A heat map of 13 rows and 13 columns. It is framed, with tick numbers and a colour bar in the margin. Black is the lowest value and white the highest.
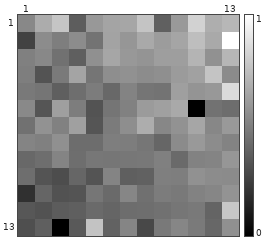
Grain: fine. Mirror symmetry: none. Histogram: heavy tails on both sides. Slope: up to the top right. Ninth with the highest average: top right.
